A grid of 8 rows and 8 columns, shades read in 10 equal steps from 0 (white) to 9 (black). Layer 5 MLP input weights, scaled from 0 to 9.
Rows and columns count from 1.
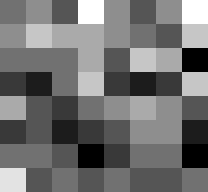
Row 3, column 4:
3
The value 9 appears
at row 3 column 8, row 7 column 4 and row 7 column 8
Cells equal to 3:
6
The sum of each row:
29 29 38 46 38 50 51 40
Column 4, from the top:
0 3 3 2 5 7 9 6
